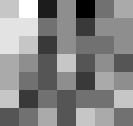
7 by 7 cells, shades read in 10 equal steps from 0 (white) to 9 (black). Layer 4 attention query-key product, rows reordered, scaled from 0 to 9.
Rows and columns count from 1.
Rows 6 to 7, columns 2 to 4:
7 5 6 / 5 3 6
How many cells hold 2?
6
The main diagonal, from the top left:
2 1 7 2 7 5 5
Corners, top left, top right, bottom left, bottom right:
2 3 6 5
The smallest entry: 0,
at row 1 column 2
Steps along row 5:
up up down up down up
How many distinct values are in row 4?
4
